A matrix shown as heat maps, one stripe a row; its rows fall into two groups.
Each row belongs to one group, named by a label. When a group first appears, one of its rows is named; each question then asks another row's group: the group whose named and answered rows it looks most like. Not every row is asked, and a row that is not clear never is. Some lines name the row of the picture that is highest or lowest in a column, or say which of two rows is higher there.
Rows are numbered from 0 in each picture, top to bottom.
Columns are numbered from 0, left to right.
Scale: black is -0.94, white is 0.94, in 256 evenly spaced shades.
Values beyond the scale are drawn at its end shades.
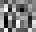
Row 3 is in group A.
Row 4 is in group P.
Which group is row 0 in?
P
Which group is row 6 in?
A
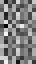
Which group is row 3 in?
A
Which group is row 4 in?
A
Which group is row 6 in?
P
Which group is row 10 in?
A
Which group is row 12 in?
A
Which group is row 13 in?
A
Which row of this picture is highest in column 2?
6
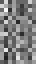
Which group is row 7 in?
A
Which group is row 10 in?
P
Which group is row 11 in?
A
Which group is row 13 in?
A
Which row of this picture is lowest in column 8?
5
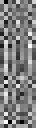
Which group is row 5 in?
A
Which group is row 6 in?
A
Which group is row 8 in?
P
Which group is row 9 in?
A
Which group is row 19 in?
P
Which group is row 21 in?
A
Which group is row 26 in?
A
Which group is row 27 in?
A
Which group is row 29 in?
A
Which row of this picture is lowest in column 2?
30
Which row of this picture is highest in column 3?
30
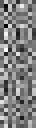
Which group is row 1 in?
P
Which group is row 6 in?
P
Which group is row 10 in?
P
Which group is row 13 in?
A
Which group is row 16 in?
P
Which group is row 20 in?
A
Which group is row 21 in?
P
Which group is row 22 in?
A
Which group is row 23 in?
A
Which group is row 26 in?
A
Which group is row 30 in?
P
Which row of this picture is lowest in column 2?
12
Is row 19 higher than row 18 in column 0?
Yes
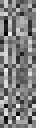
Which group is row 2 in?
A
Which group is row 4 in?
P
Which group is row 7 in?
A
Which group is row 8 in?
P
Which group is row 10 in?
P
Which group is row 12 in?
P
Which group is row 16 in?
A
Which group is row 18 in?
P
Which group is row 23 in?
A
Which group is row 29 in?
A
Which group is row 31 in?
P
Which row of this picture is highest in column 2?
8
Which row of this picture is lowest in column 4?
28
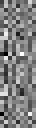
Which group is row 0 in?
P
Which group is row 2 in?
A
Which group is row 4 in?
A
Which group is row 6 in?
P
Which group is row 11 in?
A
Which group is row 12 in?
A
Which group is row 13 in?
P
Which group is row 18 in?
P
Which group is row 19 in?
A
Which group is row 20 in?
A
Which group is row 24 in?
P
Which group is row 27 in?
A
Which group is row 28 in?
P
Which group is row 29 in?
A
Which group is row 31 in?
A
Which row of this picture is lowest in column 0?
28
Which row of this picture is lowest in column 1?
13
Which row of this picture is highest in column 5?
13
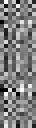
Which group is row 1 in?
A
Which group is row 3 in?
A
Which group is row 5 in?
P
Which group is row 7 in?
P
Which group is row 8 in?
A
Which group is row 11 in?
A
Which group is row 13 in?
A
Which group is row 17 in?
A
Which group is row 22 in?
P
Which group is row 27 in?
P
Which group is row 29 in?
A
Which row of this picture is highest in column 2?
22
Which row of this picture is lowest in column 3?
22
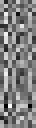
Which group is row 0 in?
A
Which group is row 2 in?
A
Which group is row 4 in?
P
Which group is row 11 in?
P
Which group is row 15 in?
P
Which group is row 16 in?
P
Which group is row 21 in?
P
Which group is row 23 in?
A
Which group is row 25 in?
P
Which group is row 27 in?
A
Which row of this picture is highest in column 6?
26
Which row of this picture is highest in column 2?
26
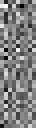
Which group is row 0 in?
A
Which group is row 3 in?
A
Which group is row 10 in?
A
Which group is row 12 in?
A
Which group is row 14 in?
P
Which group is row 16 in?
A
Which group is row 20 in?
A
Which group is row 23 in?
P
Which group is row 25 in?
A
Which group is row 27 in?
A
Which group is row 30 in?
A
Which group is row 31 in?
P
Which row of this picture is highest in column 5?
14
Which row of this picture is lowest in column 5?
1
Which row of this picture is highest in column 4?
12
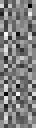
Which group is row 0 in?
A
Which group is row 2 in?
P
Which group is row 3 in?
P
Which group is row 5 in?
A
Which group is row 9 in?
P
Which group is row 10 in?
P
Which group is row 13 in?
P
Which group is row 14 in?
P
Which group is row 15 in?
A
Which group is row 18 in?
P
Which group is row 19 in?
P
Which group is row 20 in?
A
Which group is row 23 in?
A
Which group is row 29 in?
P
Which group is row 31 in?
A
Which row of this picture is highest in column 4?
23
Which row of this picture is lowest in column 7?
1
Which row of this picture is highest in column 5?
14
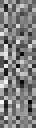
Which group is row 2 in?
A
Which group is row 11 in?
P
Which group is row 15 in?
P
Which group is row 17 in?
A
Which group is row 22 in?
A
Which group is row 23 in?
A
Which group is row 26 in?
A
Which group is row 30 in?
A
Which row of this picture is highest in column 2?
25
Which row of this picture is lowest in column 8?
16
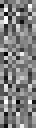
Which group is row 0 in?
A
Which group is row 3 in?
A
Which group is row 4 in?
P
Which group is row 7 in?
A
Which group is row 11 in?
A
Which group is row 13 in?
P
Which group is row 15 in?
P
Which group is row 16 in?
P
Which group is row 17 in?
A
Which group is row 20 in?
A
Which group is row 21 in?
P
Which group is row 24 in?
P
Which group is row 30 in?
A
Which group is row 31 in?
P
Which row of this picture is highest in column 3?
25
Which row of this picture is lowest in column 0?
1
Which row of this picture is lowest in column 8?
25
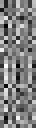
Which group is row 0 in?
A
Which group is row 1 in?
A
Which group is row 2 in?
P
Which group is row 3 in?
A
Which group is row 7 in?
A
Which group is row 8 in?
A
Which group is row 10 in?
A
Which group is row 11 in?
P
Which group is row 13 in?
P
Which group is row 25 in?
A
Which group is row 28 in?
A
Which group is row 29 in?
A
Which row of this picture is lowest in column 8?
16
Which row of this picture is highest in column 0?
12
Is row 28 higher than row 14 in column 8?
Yes
